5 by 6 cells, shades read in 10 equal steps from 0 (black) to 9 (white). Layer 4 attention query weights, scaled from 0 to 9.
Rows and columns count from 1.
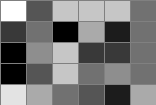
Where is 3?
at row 1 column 2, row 4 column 2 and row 5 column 4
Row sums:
37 17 20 23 28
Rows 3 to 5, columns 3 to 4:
7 2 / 7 4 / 4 3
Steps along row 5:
down down down down up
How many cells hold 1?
2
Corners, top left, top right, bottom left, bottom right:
9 4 8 6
